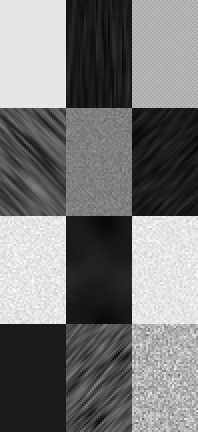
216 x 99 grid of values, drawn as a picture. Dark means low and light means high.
It is made of 4 by 3 panels. Panel 1,1: very high, flat. Panel 1,2: very low, streaked downward, faint in contrast. Panel 1,3: high, checkered, faint in contrast. Panel 2,1: low, slanting down to the right. Panel 2,2: middling, fine-grained, faint in contrast. Panel 2,3: very low, slanting up to the right, faint in contrast. Panel 3,1: very high, fine-grained, faint in contrast. Panel 3,2: very low, smooth, faint in contrast. Panel 3,3: very high, fine-grained, faint in contrast. Panel 4,1: very low, flat. Panel 4,2: low, slanting up to the right. Panel 4,3: high, fine-grained.
